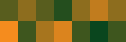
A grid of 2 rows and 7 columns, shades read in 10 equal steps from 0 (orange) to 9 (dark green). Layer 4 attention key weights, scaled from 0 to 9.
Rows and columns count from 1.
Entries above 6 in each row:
1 4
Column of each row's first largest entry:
4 6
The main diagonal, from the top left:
6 7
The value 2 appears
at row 1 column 6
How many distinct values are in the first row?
4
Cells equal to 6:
2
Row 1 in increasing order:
2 4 4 4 6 6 8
